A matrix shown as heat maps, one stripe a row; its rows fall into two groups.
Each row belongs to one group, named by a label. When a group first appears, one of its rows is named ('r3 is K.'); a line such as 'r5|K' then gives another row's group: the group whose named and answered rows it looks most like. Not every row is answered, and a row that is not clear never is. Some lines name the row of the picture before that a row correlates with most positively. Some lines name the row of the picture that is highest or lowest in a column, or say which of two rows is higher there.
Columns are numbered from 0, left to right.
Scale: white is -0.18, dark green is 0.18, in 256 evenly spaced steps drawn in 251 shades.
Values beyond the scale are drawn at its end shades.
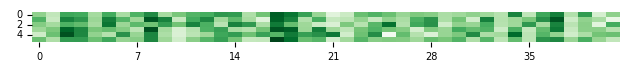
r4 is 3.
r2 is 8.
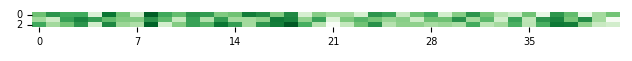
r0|8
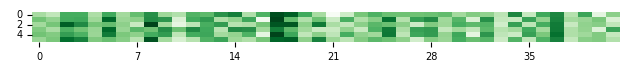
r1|8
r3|8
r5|3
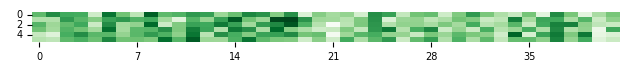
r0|8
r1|3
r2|3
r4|3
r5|8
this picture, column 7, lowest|0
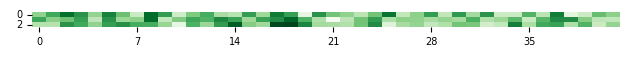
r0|8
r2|3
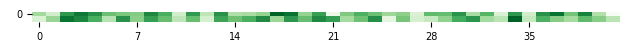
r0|3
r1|3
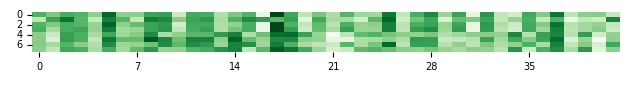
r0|8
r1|8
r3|8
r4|3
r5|8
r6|8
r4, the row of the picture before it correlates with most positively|0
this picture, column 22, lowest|5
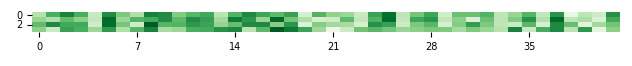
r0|8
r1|8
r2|8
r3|3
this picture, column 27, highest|1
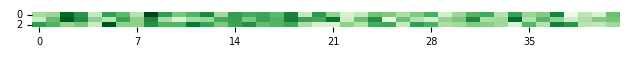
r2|8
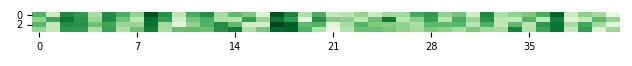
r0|8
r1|8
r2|3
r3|3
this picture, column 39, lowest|1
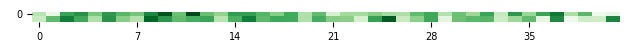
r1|8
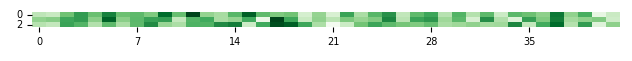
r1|8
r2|3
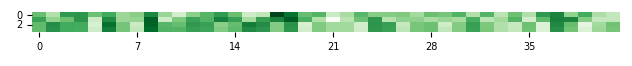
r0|3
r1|3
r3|8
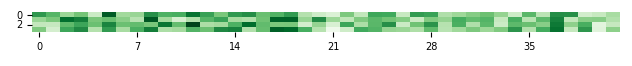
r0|8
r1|3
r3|3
